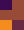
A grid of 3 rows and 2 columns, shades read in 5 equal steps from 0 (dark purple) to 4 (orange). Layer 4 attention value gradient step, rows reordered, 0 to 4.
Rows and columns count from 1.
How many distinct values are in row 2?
1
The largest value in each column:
4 2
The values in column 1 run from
0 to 4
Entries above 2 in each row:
0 0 1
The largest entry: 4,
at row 3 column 1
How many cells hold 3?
0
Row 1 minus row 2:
-2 0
